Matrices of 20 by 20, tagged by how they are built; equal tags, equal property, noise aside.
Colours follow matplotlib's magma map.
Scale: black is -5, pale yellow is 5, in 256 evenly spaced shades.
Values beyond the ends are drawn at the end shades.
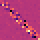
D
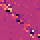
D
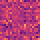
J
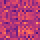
J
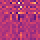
J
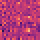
J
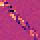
D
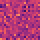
J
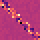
D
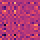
J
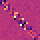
D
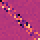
D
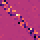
D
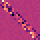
D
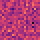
J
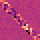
D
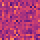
J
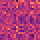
J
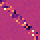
D
